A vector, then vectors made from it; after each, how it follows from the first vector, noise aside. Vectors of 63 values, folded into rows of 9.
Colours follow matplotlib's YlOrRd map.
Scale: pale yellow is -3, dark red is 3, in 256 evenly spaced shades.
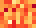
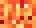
reversed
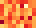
reversed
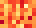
reversed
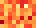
reversed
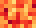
sign-scrambled
